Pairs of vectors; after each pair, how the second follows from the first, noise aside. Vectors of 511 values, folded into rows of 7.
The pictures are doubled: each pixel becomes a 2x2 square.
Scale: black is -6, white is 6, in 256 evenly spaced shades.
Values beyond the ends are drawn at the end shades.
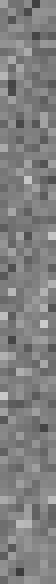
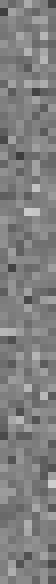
shuffled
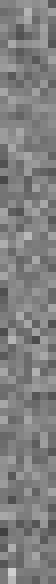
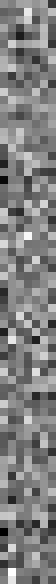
scaled up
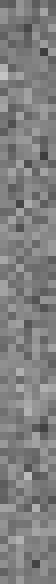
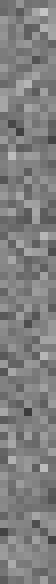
shuffled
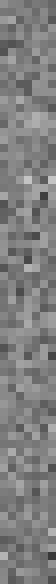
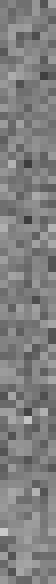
shuffled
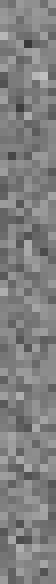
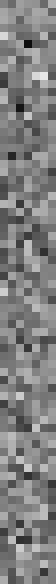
scaled up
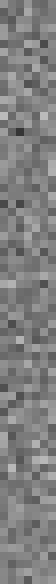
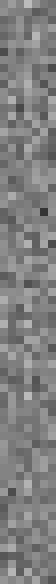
shuffled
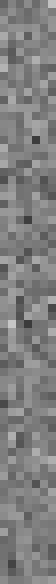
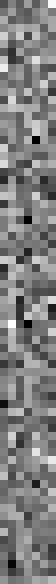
scaled up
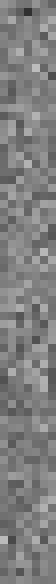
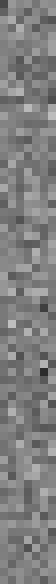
shuffled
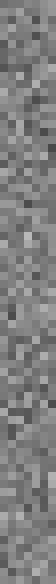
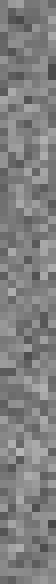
shuffled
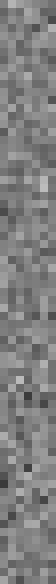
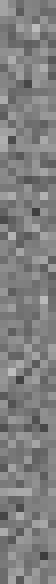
shuffled
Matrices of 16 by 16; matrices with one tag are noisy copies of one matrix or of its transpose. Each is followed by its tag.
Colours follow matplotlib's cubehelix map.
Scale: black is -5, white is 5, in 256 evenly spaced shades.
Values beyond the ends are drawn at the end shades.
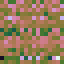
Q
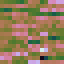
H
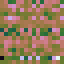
Q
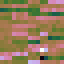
H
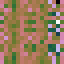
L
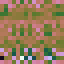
L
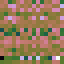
Q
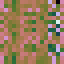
L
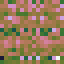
Q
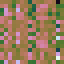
Q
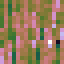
H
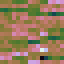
H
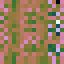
L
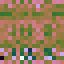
L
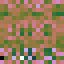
L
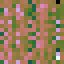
Q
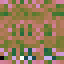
L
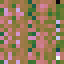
Q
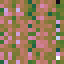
Q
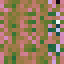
L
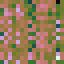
Q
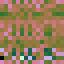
L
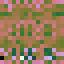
L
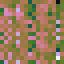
Q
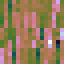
H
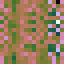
L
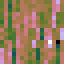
H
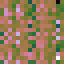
Q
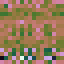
L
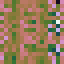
L
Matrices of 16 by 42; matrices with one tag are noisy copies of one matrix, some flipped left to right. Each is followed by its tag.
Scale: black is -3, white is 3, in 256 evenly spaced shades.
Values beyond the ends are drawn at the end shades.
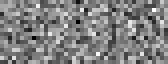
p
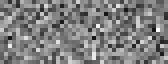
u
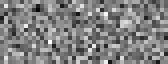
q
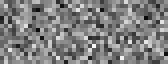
q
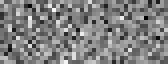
u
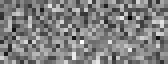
u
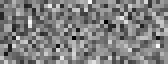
u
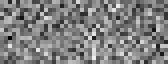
u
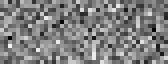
u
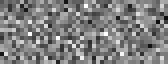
q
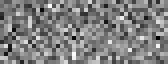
u
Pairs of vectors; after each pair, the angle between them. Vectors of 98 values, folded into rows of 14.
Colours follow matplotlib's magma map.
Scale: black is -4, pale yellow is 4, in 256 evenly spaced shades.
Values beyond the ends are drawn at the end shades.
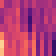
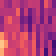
nearly parallel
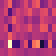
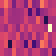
partly opposed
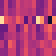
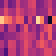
nearly parallel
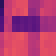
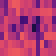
partly aligned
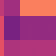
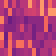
partly aligned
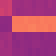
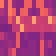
partly aligned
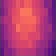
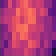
nearly parallel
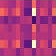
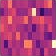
orthogonal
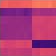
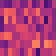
partly opposed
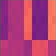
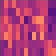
partly opposed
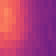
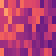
partly aligned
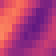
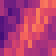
nearly opposite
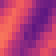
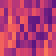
partly aligned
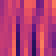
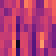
nearly parallel
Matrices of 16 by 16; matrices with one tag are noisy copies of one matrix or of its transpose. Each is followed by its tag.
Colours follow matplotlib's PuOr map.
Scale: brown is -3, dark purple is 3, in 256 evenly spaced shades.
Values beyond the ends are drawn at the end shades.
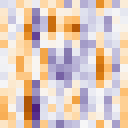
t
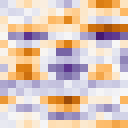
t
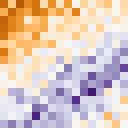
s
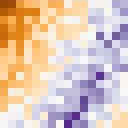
s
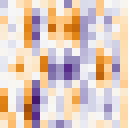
t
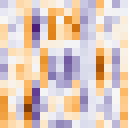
t
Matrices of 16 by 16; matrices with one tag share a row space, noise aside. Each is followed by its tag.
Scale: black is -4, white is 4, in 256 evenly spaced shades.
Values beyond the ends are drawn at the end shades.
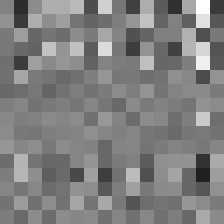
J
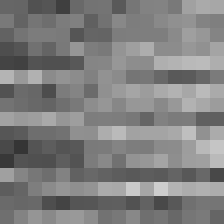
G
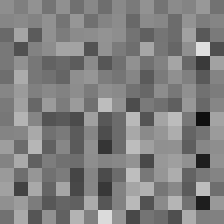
J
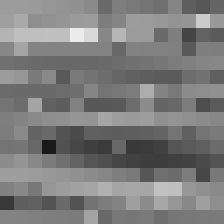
G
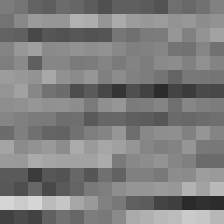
G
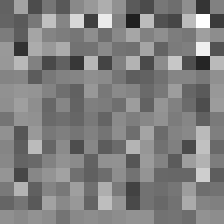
J
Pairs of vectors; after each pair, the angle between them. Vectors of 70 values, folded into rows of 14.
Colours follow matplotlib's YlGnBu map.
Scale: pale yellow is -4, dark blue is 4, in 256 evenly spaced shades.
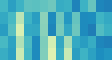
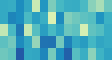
partly opposed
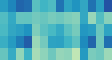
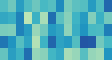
partly aligned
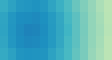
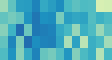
partly aligned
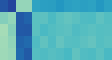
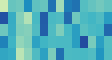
partly opposed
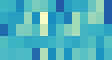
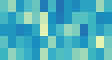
partly aligned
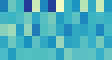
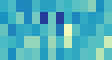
orthogonal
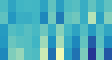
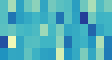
partly aligned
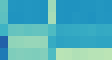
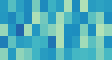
orthogonal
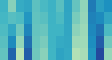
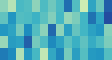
partly aligned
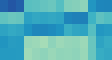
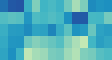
nearly parallel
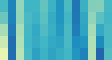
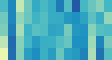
nearly parallel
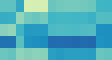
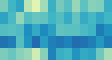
nearly parallel
